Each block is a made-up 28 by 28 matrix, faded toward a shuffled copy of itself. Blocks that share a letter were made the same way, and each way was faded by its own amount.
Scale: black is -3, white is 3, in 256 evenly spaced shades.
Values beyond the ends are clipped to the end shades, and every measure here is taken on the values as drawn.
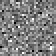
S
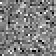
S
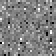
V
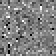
V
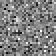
S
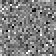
S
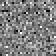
S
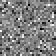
S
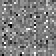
V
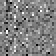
V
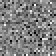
S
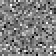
S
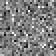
S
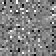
V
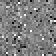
V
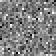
S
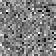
S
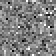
S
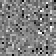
V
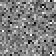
S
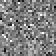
S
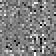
V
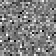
S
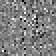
V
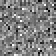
S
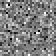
S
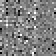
V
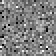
V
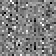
V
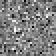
S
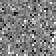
V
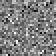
S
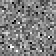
S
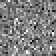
S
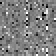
V
